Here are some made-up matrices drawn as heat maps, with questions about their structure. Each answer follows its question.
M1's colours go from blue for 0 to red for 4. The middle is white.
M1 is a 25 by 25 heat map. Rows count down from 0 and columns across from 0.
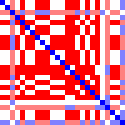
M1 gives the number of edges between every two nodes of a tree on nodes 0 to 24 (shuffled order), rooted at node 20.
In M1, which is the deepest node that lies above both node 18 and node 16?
24
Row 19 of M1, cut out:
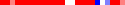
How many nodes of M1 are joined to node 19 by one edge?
1
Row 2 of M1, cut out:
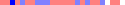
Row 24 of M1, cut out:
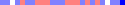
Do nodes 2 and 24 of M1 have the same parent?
yes
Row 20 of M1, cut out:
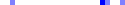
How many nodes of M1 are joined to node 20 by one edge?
3
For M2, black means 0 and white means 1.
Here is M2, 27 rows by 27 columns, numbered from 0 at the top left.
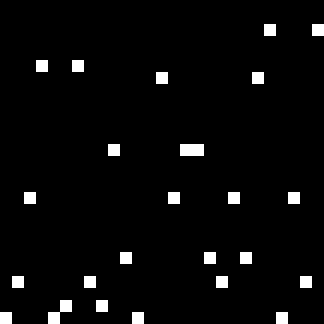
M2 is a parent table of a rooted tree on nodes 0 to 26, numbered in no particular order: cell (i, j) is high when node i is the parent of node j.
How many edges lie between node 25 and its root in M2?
5
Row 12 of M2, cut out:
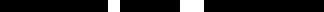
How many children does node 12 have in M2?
3
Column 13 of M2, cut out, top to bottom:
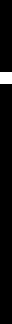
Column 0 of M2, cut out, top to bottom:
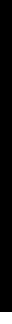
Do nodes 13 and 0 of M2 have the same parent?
no
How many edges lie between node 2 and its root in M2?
2
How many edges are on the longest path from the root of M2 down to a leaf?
9
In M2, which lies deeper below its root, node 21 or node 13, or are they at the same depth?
the same depth
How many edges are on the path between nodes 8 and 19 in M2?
6
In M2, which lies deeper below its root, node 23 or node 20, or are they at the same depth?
node 20
